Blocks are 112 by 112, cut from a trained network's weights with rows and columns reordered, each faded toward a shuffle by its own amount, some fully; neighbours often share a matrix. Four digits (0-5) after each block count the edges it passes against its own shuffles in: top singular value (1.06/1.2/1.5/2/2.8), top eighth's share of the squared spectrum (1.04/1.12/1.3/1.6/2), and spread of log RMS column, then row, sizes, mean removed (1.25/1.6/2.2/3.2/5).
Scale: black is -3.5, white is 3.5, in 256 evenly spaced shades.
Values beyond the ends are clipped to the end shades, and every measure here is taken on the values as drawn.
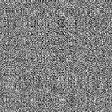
4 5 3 2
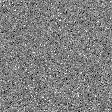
0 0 0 0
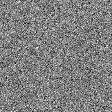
2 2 0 0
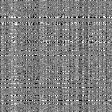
5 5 2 4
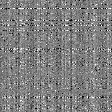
4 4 1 4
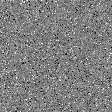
0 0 0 0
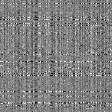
5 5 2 4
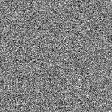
3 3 1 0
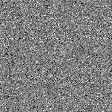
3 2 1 1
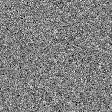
3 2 0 0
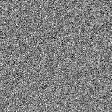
3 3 1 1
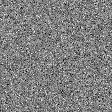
0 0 0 0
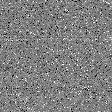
1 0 0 0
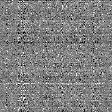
4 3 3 1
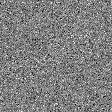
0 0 0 0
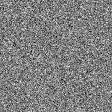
2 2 0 0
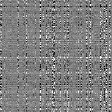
4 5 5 1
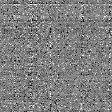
3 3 3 1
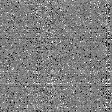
3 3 3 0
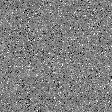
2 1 1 0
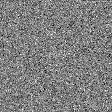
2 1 0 0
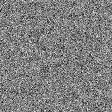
2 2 0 0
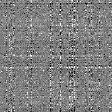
4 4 4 1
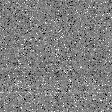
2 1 1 0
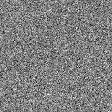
3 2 0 0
